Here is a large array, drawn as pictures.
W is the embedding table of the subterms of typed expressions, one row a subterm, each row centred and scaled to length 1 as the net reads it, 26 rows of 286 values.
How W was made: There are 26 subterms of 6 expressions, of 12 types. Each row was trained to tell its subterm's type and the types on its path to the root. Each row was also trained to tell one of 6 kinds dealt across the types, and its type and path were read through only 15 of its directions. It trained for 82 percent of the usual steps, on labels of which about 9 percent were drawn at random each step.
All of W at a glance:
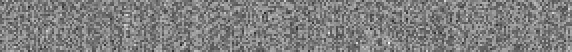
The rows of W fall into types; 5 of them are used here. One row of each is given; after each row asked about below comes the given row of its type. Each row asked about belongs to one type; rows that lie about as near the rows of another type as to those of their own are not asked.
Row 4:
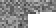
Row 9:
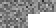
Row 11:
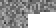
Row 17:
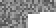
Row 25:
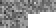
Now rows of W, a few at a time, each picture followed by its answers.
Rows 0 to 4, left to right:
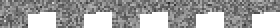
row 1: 11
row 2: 11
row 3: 4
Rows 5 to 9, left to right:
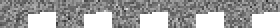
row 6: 11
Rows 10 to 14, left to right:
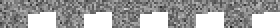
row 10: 9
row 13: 17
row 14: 9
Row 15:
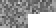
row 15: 25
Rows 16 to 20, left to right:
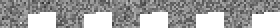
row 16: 25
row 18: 25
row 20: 11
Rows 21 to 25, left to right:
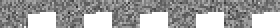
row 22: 25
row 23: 17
